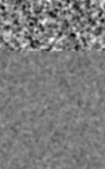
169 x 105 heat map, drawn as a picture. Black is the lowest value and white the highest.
Mirror symmetry: none. Seam: horizontal, 30% of the way down, the bottom part calmer. Lone odd cells: none. Histogram: heavy tails on both sides. Grain: blotchy.
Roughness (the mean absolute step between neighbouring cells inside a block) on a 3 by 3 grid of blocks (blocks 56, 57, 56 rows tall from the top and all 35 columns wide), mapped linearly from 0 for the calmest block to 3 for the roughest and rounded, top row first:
333
000
000
